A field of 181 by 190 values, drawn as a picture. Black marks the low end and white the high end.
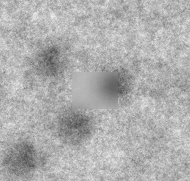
Dips: four. Average level on the scale: 70%. Odd patch: calmer, in the centre. Calmest part: centre.
